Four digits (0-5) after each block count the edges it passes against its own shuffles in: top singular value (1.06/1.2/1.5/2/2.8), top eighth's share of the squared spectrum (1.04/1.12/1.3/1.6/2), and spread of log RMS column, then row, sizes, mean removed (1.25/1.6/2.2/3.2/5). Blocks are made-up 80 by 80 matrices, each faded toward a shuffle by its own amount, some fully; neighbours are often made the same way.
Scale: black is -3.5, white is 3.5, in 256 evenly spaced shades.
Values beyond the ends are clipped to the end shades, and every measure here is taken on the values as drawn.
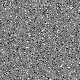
0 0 0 0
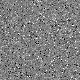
0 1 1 0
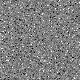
0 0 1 0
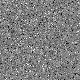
0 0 0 0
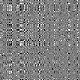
5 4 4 3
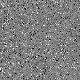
3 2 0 1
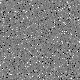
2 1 0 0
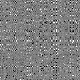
5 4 3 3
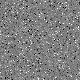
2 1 0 0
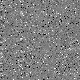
3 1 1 0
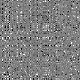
5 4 3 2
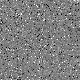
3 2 0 0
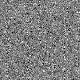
1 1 2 0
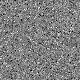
0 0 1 0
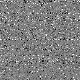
1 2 0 2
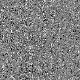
1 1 2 0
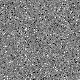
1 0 1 0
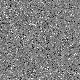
1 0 0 0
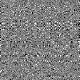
4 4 2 3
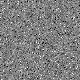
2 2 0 0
